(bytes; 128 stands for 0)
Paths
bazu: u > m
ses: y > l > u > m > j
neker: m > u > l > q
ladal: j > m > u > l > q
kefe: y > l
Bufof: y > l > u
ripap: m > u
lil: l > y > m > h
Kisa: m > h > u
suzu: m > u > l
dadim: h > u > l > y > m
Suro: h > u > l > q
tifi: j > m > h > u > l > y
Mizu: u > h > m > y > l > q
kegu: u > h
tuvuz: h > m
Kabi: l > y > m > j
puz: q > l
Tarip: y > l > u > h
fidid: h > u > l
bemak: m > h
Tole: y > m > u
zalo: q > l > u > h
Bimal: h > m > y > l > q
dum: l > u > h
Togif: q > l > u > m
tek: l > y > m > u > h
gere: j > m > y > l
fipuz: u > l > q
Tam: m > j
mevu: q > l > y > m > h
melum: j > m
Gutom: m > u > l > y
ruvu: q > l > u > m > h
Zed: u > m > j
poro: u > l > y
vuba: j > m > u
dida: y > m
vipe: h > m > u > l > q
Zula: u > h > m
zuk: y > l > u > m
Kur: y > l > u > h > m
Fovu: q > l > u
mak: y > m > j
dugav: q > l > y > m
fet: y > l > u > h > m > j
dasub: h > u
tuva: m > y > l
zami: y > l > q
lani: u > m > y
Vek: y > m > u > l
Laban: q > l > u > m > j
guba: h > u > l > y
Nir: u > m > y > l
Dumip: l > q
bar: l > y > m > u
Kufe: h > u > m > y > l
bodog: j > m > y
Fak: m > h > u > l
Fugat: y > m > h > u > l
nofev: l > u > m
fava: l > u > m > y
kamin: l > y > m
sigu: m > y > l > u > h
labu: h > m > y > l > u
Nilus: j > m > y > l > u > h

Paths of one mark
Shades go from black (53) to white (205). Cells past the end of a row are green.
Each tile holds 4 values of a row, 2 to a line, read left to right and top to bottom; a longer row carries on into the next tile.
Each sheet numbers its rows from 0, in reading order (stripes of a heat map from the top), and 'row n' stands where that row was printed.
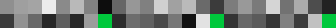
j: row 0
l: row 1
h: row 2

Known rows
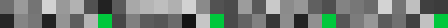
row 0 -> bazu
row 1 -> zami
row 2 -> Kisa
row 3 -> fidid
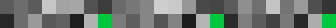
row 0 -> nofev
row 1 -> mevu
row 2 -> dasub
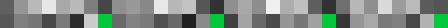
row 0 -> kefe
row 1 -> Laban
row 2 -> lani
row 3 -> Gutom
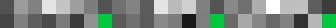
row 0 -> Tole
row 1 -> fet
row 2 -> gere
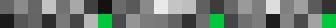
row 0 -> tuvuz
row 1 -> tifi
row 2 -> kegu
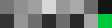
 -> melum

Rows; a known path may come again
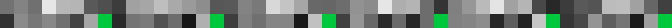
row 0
fava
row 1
Bufof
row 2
bar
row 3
vuba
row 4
puz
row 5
Kur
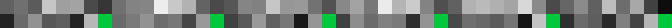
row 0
nofev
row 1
Vek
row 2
Tarip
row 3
ses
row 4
zami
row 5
tuvuz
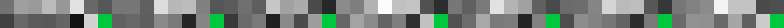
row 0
Dumip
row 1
fet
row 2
Zula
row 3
gere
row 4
Nilus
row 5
tifi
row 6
Nir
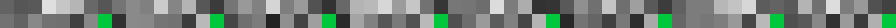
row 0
Fugat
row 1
guba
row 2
kegu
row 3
poro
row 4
fidid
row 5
dasub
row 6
Mizu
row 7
bemak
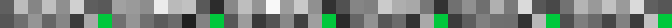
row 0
neker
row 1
Laban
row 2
mak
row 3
zuk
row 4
Suro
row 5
fipuz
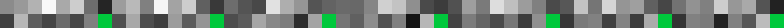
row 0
bodog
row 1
Zed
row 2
tek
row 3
mevu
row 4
Tole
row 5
ripap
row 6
bazu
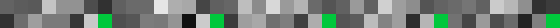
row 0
dadim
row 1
lil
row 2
Gutom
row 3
sigu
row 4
ruvu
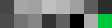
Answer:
Fovu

